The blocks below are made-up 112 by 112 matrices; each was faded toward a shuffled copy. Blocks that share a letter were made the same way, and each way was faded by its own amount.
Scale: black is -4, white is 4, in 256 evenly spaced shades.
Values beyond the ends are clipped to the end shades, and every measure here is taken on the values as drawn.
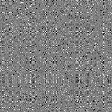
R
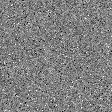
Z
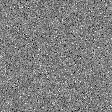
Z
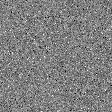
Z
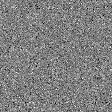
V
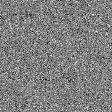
V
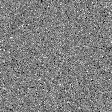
Z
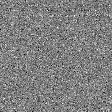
V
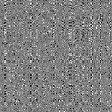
R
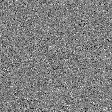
V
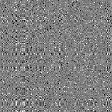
R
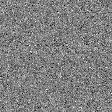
V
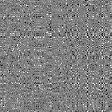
R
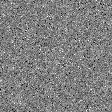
Z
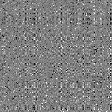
R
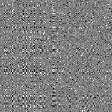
R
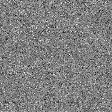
V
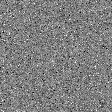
Z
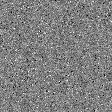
Z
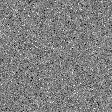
Z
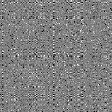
R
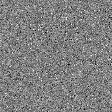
V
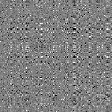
R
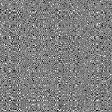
R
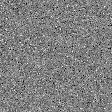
Z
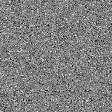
V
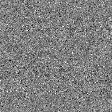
V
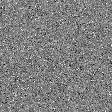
Z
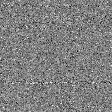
V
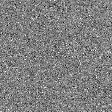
V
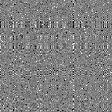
R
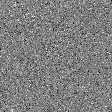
Z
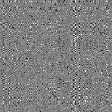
R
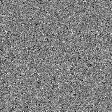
V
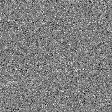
V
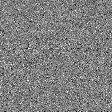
V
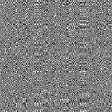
R
